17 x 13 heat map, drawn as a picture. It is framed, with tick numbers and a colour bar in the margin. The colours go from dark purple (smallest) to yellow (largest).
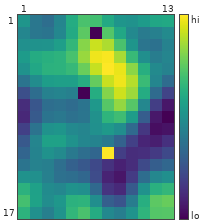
The top middle is the ninth with the highest average. No regular stripes run through it. Three lone cells stand out: one far higher and two far lower than their neighbours. The histogram is bell-shaped. The ninth with the lowest average is the middle right. On average the colour sits 50% of the way up the scale. The texture is blotchy.
